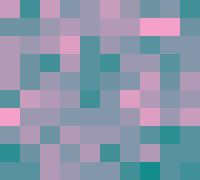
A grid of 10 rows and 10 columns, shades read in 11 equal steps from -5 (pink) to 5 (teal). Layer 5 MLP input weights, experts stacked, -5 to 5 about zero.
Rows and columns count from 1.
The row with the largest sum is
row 10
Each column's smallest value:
-5 -3 -3 -4 -2 -3 -4 -5 -5 -3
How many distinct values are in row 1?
5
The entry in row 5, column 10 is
-2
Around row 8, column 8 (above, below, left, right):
-4 -2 0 4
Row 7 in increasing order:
-5 -4 -3 -1 -1 -1 -1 0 0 0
